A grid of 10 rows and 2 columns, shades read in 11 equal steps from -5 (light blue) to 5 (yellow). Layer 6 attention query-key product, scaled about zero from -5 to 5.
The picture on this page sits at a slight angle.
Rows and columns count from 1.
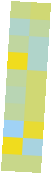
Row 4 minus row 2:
8 -2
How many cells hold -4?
1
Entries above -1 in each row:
2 0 0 1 1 1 1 1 1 2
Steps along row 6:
up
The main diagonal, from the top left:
0 -1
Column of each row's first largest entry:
2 2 1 1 2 2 2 2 1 1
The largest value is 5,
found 2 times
